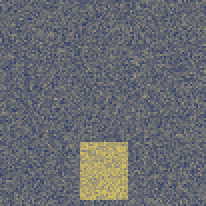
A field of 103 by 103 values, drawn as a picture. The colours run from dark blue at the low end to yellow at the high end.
Ninth with the highest average: bottom middle. Odd patch: higher, in the bottom middle. Histogram: skewed, a long tail of high values.
